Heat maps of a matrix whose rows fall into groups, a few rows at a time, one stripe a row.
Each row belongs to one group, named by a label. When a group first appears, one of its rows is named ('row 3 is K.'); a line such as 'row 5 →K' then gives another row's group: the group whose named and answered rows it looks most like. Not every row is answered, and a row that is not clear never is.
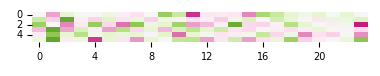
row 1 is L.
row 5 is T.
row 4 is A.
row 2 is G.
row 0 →L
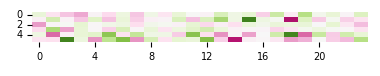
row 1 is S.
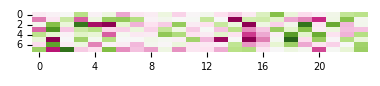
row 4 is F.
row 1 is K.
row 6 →T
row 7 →L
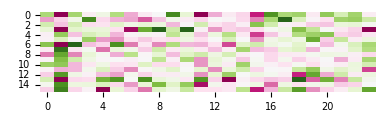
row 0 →L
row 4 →F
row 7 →T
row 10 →G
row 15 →T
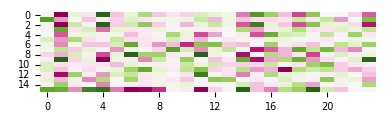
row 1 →F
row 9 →T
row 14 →T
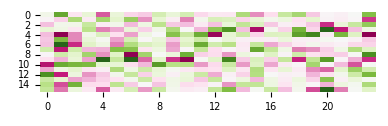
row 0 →T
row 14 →L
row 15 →F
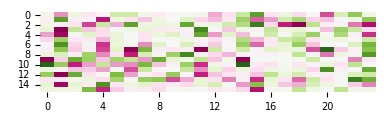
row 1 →T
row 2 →S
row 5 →T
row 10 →G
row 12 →L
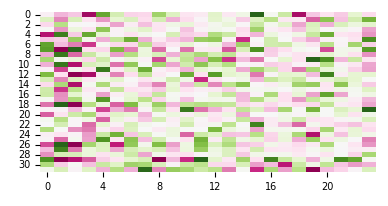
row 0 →S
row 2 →S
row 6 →G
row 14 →G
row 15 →L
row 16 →F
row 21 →T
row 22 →S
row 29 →G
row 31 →A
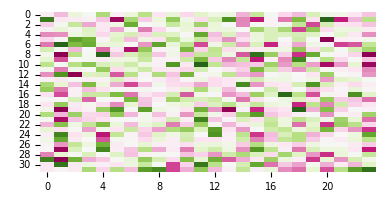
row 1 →F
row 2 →K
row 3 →S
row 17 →K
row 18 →S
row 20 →L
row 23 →K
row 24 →T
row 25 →T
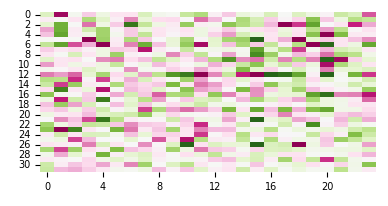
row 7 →S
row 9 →F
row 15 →T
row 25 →G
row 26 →S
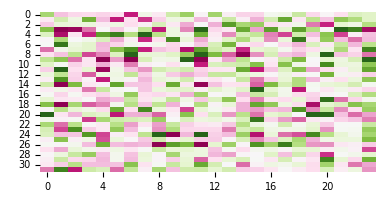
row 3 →G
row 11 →T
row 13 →T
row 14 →L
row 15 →S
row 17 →F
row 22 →L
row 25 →T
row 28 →A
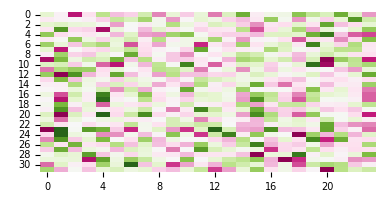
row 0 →G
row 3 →T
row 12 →L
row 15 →S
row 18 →T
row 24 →S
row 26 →L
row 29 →S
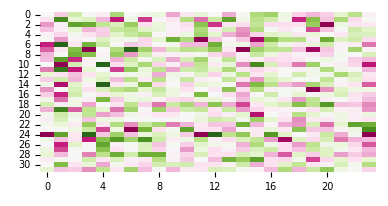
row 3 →K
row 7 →K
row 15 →K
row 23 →A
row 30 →T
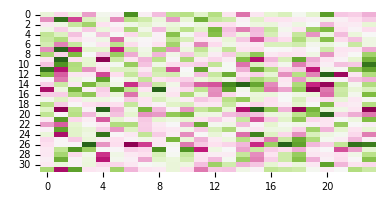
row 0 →K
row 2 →A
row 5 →F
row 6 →L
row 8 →L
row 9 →T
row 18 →F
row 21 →T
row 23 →S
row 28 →T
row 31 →L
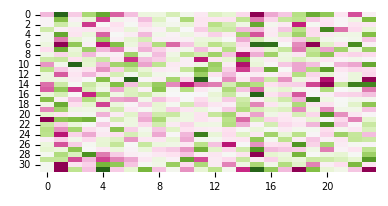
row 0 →F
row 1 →T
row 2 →S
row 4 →T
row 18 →T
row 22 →F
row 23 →L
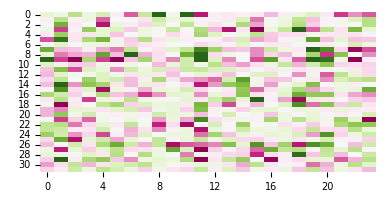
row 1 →T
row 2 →T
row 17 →S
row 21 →G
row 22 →G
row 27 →L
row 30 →K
